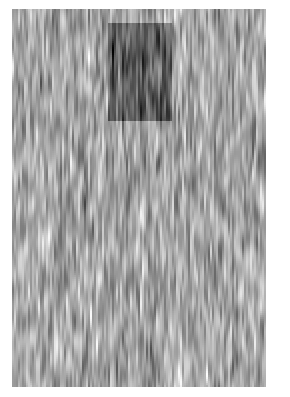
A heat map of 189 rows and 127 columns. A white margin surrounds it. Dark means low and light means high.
Ninth with the lowest average: top middle. Average level on the scale: 60%. Odd patch: lower, in the top middle. Grain: streaks running down.
